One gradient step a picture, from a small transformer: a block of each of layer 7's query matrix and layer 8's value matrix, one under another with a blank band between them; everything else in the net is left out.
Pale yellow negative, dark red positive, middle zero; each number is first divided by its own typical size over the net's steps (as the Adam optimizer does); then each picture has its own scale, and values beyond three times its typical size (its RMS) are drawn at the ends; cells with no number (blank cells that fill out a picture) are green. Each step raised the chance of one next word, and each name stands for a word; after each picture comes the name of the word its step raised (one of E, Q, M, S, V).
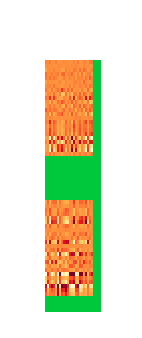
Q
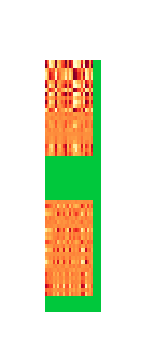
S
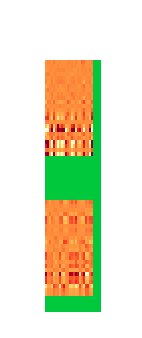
Q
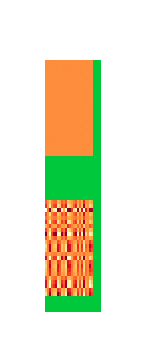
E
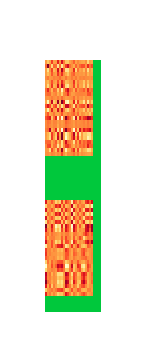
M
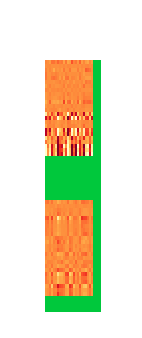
Q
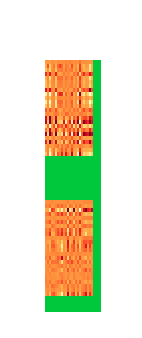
E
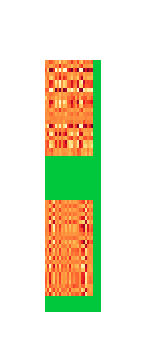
M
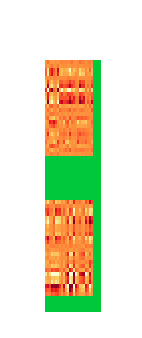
Q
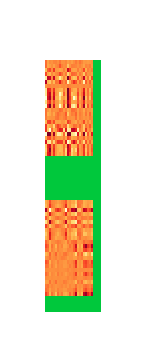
E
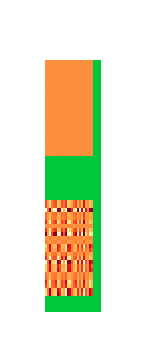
E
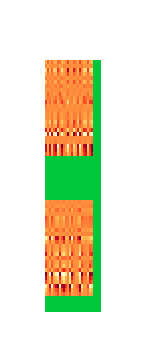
Q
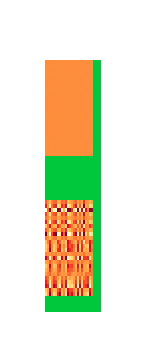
E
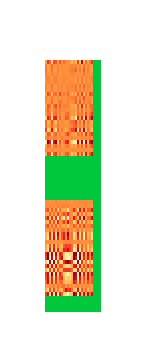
S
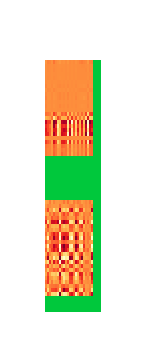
S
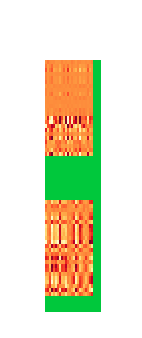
M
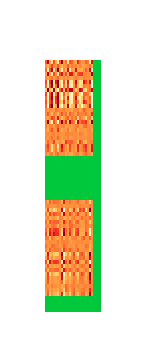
S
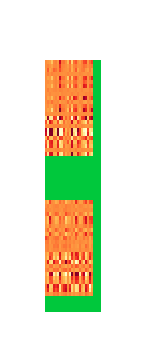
Q
